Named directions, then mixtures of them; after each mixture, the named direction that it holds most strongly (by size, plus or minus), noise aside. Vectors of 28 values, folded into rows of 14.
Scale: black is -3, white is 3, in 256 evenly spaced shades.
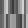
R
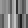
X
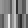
X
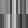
X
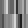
R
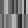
R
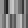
R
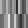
X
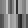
X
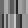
R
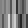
X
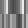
R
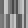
R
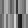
X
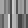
X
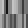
R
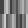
R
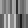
X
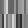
R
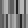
R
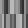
R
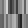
R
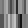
X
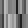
X
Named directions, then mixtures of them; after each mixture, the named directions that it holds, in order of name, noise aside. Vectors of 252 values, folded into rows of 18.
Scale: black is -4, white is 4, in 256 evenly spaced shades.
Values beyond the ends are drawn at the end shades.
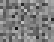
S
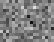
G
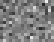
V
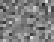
V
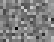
G, S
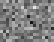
G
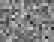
G, S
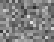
G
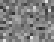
V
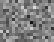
G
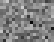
G, V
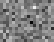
G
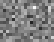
G, V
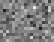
G, V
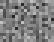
S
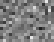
V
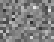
G, V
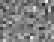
V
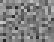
S, V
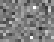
G, V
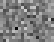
G, S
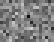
G, S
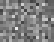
S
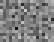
S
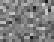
V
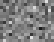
V
